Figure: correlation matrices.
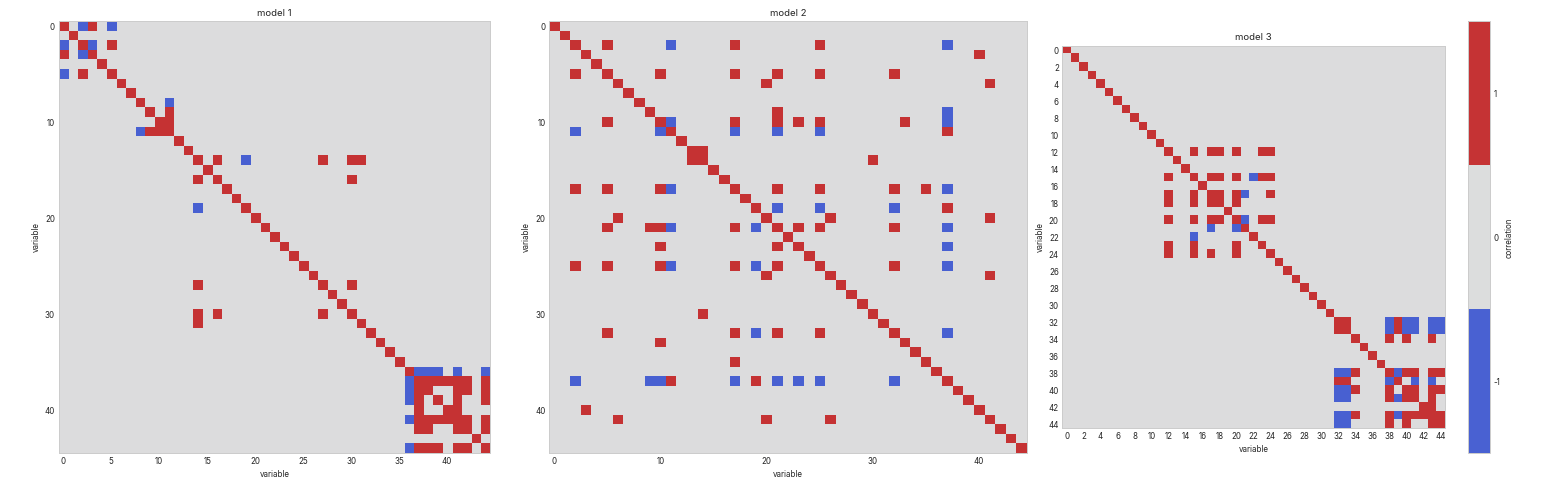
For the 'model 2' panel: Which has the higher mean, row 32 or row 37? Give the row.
32
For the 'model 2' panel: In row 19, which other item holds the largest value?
37
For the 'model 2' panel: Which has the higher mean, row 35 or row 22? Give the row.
35
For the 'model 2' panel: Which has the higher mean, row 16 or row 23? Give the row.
23
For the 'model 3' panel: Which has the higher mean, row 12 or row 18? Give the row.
12
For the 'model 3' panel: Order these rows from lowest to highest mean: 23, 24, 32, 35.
32, 35, 23, 24
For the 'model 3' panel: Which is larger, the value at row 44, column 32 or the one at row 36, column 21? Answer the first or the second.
the second
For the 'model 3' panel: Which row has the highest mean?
12
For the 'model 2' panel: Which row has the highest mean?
5
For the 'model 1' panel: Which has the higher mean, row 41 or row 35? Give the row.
41
